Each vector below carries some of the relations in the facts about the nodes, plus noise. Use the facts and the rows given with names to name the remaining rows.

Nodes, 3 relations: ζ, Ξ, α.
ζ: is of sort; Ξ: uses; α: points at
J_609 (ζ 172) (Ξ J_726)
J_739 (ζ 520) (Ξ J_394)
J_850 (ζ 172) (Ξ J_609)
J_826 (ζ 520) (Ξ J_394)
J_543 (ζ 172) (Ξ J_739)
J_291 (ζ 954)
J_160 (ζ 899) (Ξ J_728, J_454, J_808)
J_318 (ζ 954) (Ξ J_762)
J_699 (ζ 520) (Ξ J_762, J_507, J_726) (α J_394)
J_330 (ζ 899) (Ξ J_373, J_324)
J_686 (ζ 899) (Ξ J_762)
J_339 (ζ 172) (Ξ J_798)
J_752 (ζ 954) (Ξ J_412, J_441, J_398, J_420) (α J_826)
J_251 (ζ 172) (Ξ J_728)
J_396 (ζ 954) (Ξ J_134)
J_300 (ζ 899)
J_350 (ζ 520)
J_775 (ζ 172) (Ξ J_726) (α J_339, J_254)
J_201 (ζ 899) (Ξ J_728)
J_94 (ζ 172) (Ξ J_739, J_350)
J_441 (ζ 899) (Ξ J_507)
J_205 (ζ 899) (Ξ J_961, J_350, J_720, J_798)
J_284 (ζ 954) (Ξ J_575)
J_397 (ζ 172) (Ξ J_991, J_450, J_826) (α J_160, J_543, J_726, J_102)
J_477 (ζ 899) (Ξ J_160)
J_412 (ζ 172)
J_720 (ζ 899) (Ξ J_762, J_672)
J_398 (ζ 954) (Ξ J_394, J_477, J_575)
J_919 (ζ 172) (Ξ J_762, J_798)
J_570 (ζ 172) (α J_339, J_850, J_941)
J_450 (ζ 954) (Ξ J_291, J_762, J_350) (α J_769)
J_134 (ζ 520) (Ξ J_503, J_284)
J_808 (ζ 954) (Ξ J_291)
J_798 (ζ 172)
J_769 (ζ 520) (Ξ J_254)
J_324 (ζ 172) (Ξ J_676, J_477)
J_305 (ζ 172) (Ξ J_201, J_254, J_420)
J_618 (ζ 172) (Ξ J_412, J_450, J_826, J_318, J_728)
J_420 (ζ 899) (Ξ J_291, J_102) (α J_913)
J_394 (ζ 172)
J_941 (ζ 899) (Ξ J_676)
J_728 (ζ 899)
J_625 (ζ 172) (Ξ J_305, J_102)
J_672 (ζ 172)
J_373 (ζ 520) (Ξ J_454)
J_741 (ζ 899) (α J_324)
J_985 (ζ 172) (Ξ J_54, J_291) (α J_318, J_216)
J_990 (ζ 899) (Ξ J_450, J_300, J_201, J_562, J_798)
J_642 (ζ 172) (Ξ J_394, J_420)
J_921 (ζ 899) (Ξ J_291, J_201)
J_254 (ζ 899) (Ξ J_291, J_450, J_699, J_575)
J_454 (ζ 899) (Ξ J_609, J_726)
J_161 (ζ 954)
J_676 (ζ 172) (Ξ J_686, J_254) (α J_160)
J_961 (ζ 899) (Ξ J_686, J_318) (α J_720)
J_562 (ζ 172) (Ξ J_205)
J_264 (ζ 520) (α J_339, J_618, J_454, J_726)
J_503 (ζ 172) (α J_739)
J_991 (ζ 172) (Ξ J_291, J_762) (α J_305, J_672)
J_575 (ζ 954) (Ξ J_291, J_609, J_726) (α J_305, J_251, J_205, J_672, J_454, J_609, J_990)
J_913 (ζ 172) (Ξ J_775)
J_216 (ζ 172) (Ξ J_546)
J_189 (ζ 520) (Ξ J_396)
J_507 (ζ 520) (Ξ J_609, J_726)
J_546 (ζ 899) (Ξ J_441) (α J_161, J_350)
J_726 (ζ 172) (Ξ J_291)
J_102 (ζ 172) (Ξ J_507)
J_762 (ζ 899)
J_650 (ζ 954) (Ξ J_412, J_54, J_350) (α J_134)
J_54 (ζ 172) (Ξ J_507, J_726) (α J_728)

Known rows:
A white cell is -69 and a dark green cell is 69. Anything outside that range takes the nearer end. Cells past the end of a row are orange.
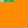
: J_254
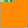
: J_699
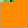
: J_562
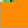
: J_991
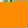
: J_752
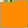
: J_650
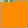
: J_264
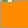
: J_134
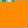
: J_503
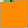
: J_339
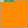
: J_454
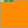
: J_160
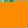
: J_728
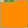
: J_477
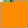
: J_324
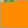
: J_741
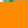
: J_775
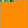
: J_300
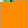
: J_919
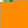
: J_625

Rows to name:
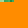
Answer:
J_990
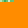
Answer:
J_284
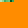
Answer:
J_394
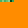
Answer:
J_672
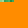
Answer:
J_201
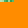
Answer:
J_373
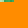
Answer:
J_921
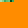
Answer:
J_412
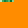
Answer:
J_546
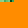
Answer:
J_798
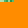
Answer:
J_739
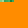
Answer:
J_686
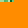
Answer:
J_291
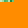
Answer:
J_575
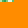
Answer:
J_396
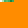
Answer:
J_543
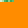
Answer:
J_769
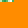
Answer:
J_189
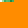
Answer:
J_850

